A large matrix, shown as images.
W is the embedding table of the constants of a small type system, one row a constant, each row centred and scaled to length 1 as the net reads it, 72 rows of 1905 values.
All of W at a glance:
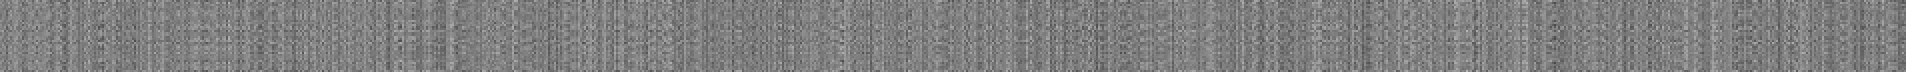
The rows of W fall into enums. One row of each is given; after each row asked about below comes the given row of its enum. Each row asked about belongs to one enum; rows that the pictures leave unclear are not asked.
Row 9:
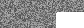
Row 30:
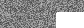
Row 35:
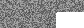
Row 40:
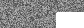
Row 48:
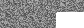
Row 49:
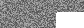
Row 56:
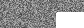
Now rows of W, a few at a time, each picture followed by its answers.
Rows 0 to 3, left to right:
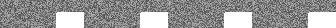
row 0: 9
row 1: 9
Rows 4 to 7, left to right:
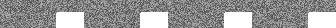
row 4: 30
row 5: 35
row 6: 49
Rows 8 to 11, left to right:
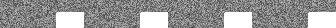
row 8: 40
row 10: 56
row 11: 48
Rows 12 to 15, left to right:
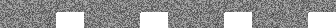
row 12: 35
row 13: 49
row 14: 35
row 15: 56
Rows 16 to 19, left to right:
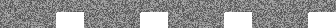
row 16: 9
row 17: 35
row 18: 9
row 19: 35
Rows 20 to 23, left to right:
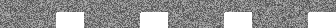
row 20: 30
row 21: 49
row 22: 9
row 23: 40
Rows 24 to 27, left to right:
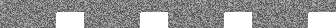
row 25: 49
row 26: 48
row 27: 48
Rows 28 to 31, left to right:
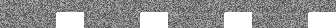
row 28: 48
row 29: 56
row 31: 30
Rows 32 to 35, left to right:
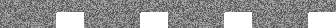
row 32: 9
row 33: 35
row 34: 9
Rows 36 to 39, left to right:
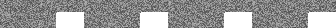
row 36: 30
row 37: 49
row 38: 49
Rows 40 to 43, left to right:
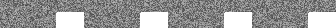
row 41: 48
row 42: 9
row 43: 9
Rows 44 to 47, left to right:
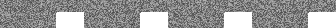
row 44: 30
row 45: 35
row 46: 48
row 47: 35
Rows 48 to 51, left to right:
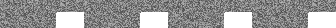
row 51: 48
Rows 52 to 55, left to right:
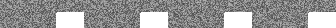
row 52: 35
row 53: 35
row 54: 48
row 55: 9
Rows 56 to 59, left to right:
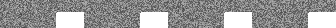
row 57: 49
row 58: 9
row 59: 35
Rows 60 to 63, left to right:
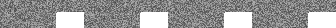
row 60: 9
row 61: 30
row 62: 49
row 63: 49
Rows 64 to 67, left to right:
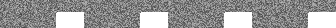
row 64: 56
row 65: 49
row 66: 49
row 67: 48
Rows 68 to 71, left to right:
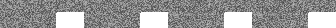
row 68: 35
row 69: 49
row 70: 30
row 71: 30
